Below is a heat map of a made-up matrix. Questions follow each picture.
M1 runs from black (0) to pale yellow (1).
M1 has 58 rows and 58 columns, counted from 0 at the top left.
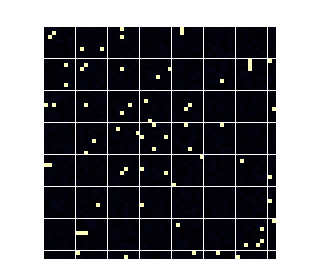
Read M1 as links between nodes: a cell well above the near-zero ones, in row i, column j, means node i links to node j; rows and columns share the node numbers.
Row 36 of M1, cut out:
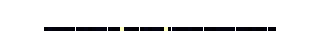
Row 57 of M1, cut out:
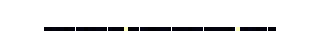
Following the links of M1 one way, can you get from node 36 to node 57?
yes
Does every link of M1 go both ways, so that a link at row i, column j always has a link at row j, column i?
yes
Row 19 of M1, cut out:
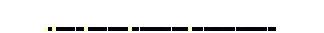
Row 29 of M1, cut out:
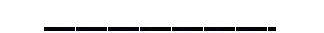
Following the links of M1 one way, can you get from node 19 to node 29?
no
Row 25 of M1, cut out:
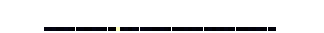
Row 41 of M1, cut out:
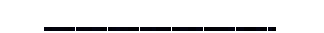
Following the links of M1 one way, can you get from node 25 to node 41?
no
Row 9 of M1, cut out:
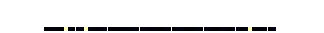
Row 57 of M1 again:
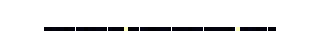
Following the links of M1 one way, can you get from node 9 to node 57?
yes
